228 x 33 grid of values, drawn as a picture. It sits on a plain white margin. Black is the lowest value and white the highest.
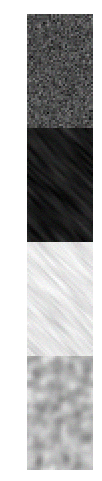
It is made of 4 by 1 panels. Panel 1,1: low, fine-grained. Panel 2,1: very low, slanting down to the right, faint in contrast. Panel 3,1: very high, slanting down to the right, faint in contrast. Panel 4,1: high, blotchy.
